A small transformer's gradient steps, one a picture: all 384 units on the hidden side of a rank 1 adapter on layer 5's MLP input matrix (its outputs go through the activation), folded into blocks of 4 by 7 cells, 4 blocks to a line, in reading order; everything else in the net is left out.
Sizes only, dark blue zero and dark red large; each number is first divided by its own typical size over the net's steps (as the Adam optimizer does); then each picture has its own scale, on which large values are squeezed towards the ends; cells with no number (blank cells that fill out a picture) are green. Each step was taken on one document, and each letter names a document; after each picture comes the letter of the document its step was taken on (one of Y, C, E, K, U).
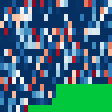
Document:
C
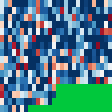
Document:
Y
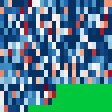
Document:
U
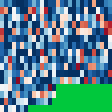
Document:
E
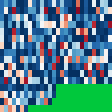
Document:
E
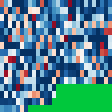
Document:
E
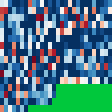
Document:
Y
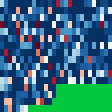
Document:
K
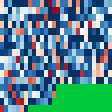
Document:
E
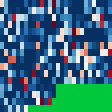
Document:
K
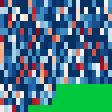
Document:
Y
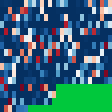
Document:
C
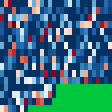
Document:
Y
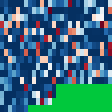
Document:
K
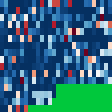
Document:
K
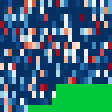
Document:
C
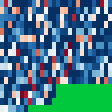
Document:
Y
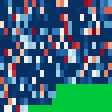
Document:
C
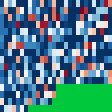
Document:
U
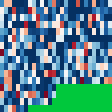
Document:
E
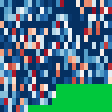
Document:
C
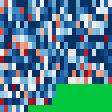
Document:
U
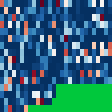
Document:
K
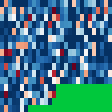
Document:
U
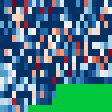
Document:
C
